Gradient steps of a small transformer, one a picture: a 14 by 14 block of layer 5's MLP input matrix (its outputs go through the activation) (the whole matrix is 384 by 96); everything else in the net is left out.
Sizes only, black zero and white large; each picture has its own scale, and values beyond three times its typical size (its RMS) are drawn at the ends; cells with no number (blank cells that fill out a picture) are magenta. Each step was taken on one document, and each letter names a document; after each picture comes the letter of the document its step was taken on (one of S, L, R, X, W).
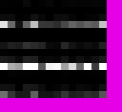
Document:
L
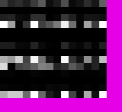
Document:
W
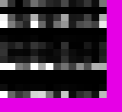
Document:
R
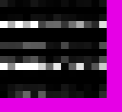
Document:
L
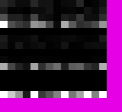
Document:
R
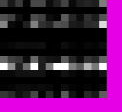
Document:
W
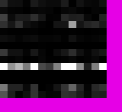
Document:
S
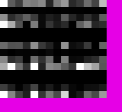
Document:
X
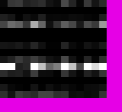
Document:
W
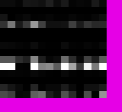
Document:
W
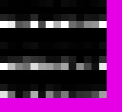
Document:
L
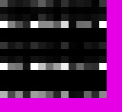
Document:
R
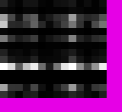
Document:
S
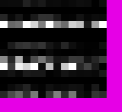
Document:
L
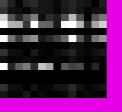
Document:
S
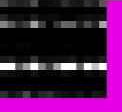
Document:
W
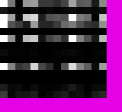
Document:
S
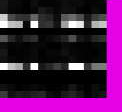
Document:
S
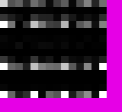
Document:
R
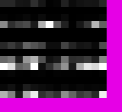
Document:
L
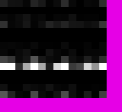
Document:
W
